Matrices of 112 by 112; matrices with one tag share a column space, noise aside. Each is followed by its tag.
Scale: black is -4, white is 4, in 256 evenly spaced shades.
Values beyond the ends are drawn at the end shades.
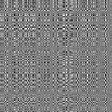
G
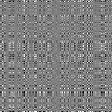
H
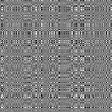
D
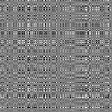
D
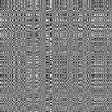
G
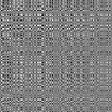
G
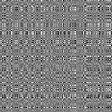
D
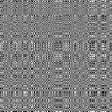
H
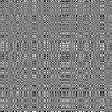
H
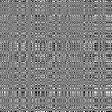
H
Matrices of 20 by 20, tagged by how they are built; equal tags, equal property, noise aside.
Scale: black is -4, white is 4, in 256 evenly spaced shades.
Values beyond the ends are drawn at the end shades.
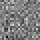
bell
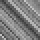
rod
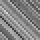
rod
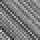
rod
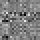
bell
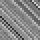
rod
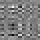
bell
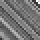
rod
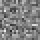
bell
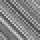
rod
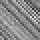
rod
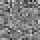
bell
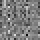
bell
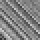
rod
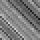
rod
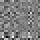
bell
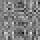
bell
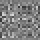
bell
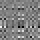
bell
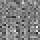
bell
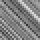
rod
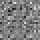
bell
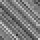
rod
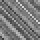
rod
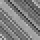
rod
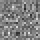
bell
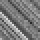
rod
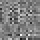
bell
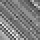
rod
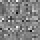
bell
